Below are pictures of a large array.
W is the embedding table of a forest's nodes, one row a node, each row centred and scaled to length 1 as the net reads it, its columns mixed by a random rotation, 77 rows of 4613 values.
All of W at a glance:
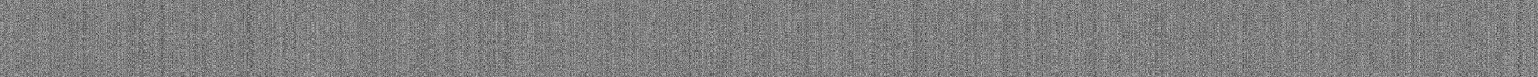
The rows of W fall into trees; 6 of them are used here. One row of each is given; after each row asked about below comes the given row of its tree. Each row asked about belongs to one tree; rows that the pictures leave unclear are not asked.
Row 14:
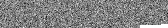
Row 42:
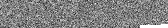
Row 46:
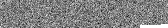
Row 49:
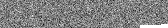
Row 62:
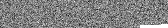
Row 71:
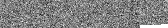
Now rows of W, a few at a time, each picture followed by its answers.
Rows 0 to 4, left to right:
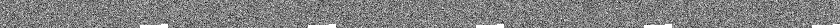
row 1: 42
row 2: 62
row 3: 42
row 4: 46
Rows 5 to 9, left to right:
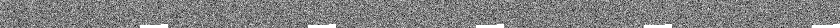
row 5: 46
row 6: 71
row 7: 62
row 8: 46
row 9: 49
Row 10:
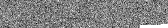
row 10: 42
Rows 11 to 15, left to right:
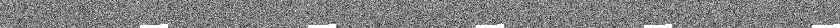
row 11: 46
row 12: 62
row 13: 49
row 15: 49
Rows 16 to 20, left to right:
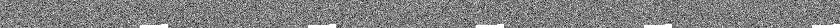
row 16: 49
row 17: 14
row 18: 49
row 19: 62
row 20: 62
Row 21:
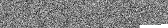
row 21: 49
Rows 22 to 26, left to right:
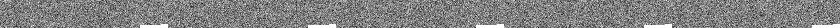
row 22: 46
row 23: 14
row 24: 46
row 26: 49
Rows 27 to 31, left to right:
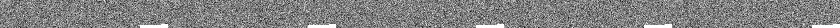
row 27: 46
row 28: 46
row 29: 62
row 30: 46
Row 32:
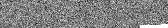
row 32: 42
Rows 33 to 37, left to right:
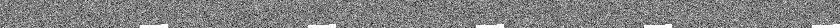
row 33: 49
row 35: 42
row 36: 71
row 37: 42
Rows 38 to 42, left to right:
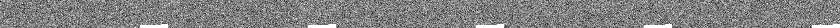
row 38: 46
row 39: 46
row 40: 49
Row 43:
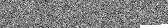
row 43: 71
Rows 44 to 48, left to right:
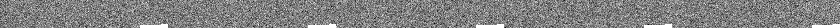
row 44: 62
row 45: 62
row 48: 46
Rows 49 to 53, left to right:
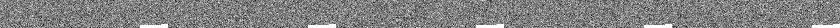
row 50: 42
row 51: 42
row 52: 62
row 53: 49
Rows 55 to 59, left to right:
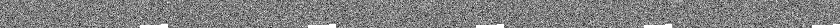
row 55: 62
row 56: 62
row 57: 49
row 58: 62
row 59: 46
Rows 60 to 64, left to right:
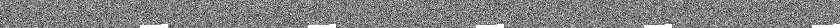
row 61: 49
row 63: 62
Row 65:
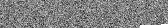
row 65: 49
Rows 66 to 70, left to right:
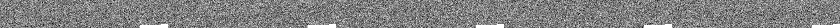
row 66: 49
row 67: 49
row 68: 46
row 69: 42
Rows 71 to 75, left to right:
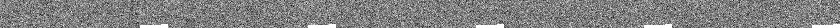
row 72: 46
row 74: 62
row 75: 62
